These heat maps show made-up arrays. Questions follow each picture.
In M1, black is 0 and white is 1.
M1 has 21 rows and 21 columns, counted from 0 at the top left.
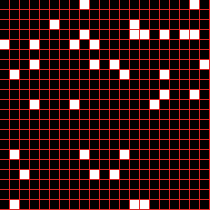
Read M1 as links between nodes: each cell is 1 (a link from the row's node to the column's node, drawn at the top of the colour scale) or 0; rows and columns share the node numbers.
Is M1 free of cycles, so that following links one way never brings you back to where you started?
yes
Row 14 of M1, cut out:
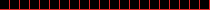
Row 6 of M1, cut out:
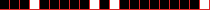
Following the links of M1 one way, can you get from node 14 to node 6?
no
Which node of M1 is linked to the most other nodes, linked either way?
node 3
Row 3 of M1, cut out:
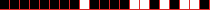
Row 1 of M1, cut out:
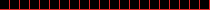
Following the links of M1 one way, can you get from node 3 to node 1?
no
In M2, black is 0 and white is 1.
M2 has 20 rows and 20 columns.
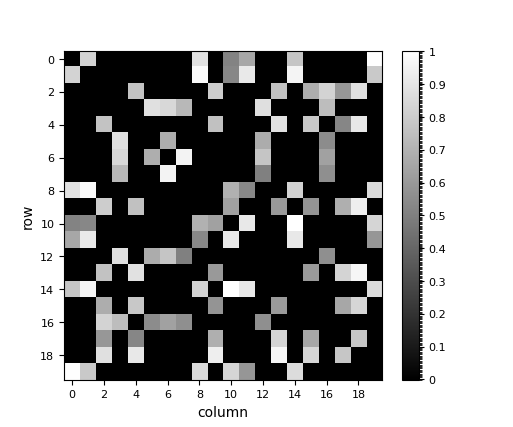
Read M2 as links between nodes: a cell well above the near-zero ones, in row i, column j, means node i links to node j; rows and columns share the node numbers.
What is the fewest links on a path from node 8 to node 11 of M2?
1
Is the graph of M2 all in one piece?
yes
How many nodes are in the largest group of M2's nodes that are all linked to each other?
7
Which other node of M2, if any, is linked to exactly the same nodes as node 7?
node 5
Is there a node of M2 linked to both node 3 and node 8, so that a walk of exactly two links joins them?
no
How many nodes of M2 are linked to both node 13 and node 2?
5
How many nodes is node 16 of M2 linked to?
6
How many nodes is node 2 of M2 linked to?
7
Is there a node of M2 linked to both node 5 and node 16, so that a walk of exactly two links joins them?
yes
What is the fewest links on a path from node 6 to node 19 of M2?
5
